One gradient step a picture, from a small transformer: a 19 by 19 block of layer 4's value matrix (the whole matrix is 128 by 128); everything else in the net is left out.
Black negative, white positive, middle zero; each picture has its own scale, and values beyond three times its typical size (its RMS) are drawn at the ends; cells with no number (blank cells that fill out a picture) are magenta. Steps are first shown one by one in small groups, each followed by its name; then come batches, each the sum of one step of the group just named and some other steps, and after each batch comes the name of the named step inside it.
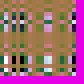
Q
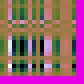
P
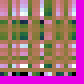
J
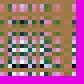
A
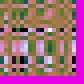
Q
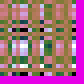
J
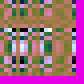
Q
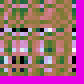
Q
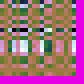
A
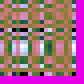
J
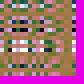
A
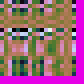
P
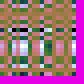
J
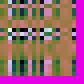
P
